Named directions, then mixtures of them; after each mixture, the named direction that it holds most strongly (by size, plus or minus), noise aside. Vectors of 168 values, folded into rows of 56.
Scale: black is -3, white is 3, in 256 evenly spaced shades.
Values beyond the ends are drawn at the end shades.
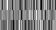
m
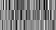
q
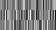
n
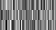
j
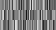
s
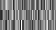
j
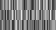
q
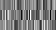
n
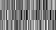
n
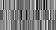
q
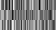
j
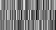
n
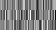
n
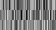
q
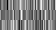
m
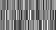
n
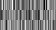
j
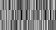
q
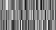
m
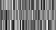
j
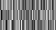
j
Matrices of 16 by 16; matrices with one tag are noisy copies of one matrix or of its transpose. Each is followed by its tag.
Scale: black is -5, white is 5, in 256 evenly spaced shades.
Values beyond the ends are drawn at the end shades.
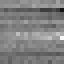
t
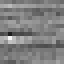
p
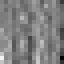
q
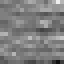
q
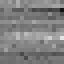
t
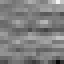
q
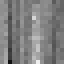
t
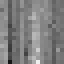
t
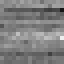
t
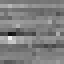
p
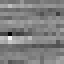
p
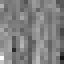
q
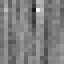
p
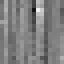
p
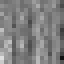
q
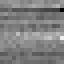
t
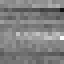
t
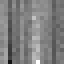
t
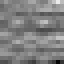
q
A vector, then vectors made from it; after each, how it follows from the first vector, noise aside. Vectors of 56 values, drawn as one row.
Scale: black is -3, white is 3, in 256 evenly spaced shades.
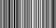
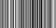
negated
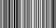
copied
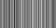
shrunk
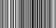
negated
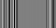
partly zeroed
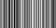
copied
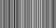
shrunk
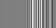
partly zeroed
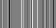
partly zeroed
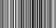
negated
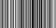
negated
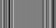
partly zeroed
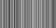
shrunk
